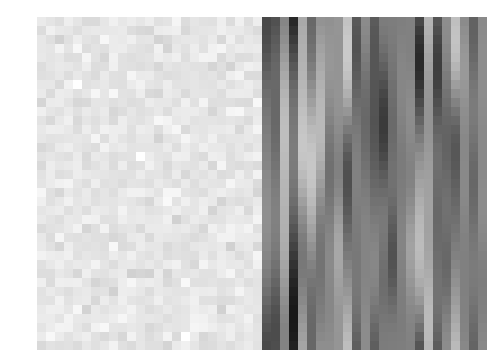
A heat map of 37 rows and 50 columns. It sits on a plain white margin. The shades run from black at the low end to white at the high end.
The table splits into one row of 2 panels. Panel 1,1: very high, fine-grained, faint in contrast. Panel 1,2: middling, streaked downward, strong in contrast.
